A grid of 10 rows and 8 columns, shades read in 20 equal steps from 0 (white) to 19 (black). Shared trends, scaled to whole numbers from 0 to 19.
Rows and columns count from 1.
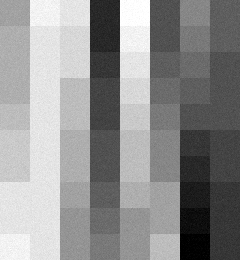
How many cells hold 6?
6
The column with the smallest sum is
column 2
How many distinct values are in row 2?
8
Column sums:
43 19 53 134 42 96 140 136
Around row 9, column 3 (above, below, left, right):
7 8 2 11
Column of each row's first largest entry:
4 4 4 4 4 7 7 7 7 7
